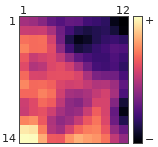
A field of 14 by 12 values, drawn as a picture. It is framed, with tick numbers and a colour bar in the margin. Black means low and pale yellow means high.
The top right is the ninth with the lowest average. The ninth with the highest average is the bottom left. Neither half mirrors the other. The field climbs toward the bottom left. There are no lone odd cells.
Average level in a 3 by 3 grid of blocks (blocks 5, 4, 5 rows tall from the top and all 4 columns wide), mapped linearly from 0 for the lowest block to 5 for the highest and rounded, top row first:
4 1 0 | 4 3 2 | 5 4 3
